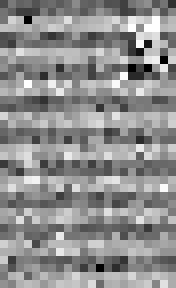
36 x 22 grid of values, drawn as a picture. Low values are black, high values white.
Roughest part: top right. Odd patch: rougher, in the top right. Seam: none. Slope: none. Stripes: horizontal, repeating 9 times.
